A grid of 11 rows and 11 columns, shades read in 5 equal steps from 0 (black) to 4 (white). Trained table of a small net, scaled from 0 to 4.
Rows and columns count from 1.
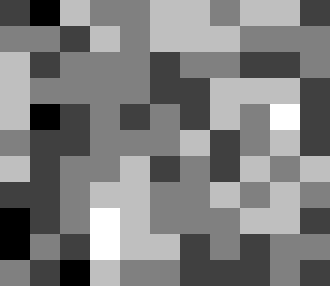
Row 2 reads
2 2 1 3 2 3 3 3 2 2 2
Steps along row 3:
down up same same down up same down same up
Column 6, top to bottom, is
3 3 1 1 2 2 1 2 2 3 2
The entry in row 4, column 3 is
2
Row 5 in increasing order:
0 1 1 1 1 2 2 2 3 3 4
